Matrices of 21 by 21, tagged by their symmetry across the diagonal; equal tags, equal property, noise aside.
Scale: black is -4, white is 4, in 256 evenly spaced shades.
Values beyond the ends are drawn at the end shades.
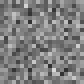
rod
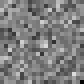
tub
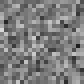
rod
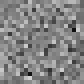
tub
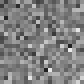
tub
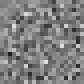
tub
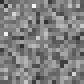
tub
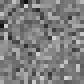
tub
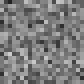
rod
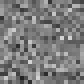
rod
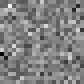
rod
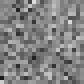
rod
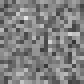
rod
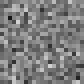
rod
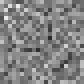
tub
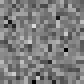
rod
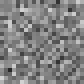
tub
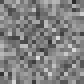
tub
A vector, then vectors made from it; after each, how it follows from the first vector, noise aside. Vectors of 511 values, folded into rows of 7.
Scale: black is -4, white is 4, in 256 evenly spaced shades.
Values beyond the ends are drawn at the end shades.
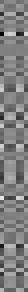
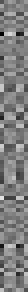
copied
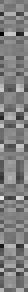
copied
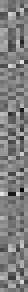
wrapped around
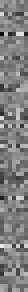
sign-scrambled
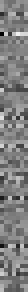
sign-scrambled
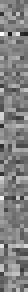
sign-scrambled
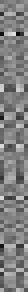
copied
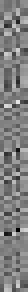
wrapped around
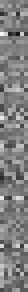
sign-scrambled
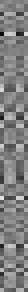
copied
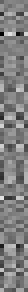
copied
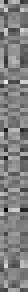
wrapped around
